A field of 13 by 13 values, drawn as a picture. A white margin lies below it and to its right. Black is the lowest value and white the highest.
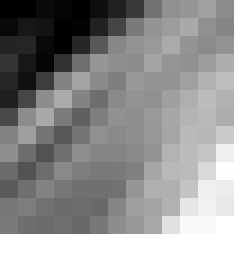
The middle left is the roughest part. The bottom right is the ninth with the highest average. The field climbs toward the bottom right. There are no lone odd cells. On average the colour sits 50% of the way up the scale.
